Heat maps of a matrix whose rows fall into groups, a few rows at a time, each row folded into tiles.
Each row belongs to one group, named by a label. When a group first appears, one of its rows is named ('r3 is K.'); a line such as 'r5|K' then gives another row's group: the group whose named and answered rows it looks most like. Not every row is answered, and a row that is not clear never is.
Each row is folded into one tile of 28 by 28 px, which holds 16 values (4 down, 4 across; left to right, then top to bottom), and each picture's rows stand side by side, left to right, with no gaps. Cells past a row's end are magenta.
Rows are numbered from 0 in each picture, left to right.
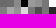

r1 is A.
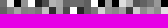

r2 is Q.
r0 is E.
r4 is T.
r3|E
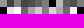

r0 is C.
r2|Q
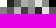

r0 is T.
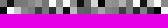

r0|C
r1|A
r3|E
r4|A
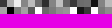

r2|Q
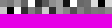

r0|Q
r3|E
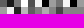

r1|E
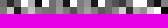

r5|Q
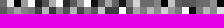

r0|E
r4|C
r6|Q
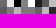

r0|E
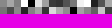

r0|A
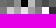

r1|Q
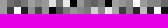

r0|Q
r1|A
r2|E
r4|A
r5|Q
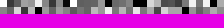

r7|E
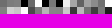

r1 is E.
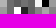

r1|E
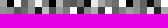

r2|Q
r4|E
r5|C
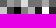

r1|Q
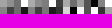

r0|A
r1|A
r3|C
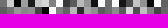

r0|E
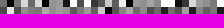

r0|C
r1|E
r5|A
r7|A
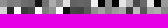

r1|C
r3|E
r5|E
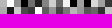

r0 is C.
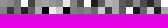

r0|A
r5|C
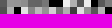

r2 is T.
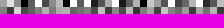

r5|T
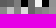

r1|E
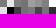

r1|A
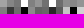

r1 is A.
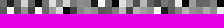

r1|C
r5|Q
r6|E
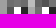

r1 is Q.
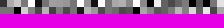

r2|A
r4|A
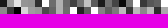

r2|Q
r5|C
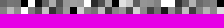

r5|A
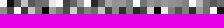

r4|A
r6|A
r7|Q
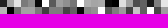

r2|A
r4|T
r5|C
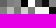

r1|Q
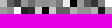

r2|E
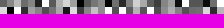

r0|Q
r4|C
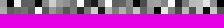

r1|C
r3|C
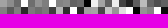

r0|A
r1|A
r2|Q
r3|T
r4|Q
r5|Q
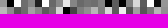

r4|C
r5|E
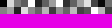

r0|T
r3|Q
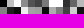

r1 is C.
